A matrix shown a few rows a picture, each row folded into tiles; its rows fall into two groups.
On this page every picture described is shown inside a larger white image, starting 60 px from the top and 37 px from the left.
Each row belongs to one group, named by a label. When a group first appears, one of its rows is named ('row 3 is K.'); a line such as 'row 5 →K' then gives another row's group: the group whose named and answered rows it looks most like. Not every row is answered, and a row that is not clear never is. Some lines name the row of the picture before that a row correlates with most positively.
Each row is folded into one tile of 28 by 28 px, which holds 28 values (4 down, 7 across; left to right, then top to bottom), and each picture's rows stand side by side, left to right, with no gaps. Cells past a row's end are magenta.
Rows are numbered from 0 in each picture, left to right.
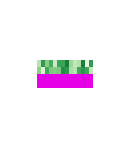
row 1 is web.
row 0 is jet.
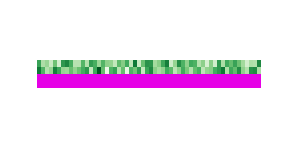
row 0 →web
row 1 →web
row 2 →web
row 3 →jet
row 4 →web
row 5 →web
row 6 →jet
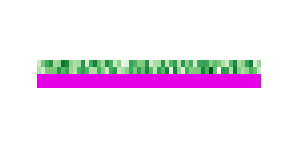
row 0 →jet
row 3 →jet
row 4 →jet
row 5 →jet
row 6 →web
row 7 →web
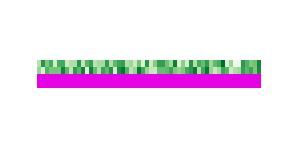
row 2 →jet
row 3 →web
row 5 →jet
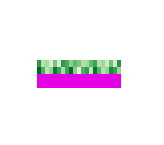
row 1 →web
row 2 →web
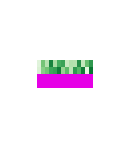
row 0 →jet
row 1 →jet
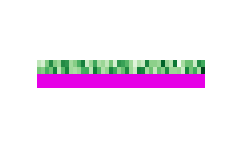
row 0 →jet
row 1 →web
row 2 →web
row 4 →jet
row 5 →jet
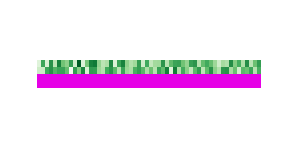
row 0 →jet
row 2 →web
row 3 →web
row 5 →web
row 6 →web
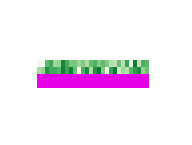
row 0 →jet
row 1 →web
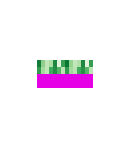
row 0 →web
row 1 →web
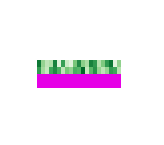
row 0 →web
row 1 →jet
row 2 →web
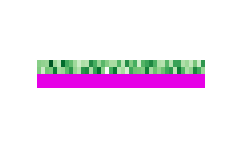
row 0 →jet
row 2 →web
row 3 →jet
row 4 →web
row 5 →web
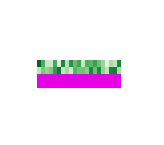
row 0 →web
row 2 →web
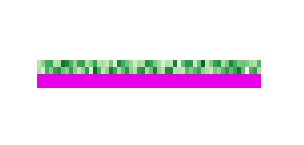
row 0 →jet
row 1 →web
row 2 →web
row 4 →web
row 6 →jet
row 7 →web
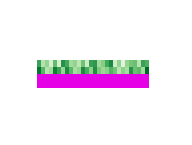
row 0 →web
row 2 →web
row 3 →jet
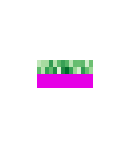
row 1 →web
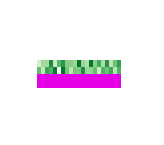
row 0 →jet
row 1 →jet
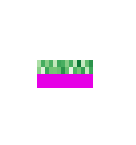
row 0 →jet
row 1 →jet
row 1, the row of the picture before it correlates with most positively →2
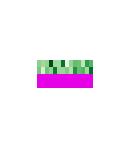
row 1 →jet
